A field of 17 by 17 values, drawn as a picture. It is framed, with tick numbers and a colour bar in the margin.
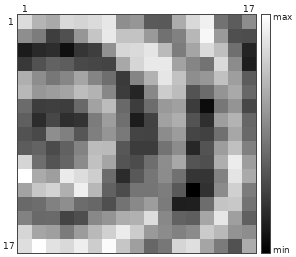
Odd rows or columns: none. Ninth with the highest average: bottom left. Rings: centred on the middle left. Grain: blotchy. Slope: none.
